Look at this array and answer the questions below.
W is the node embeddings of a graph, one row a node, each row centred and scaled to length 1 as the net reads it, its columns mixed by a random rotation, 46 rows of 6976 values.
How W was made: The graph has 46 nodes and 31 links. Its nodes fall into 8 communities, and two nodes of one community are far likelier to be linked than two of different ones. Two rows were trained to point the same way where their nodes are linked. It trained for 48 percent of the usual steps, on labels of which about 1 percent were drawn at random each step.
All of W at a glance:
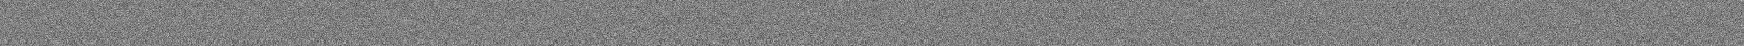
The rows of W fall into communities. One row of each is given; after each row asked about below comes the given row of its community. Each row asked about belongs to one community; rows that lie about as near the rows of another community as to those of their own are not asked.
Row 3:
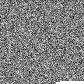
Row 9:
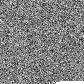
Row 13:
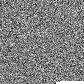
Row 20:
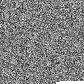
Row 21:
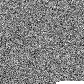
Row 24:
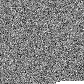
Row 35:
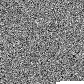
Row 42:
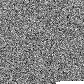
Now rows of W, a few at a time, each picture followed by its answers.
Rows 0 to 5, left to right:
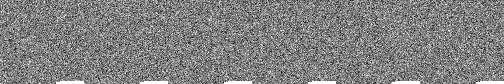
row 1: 20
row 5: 3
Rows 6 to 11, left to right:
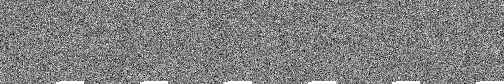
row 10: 42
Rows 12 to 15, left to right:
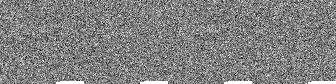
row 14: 42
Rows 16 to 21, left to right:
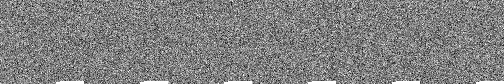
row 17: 21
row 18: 42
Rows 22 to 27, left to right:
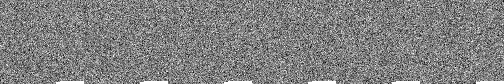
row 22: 13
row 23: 20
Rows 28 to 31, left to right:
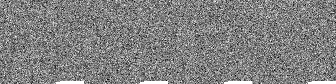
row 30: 9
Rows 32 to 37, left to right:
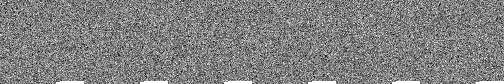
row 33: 35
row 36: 13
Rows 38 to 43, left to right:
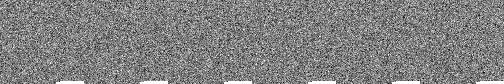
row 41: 24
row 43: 13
